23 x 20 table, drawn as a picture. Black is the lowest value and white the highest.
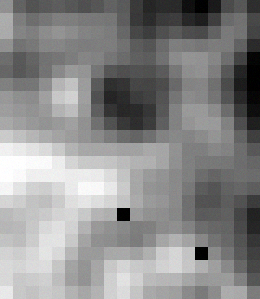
Grain: blotchy. Lone odd cells: 2, each lower than its neighbours. Slope: up to the bottom left. Mirror symmetry: none.
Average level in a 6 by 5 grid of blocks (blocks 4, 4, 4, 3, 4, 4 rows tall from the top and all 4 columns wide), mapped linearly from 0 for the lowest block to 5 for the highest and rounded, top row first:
2 2 1 0 1 / 2 2 0 2 0 / 3 3 1 2 1 / 5 5 3 2 1 / 4 4 2 2 0 / 4 3 4 3 2
